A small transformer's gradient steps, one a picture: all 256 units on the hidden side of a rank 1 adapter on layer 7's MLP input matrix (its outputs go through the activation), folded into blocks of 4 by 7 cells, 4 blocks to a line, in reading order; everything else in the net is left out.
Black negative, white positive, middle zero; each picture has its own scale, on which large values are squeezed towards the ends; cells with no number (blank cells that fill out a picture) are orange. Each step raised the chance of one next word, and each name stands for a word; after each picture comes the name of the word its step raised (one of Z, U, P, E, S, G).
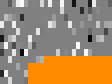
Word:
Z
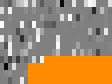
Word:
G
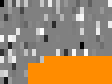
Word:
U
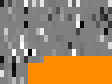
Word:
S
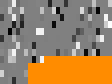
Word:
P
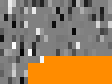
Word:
P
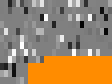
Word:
S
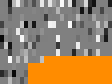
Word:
Z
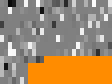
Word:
G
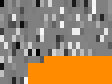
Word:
U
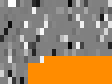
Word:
P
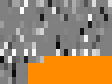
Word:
S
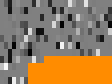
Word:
P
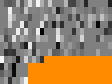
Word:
U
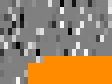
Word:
U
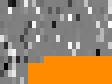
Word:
G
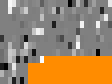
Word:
P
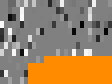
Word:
S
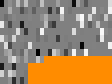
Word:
U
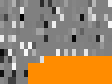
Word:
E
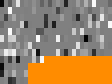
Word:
G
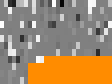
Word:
G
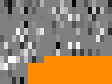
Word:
Z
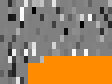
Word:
S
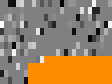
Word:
G
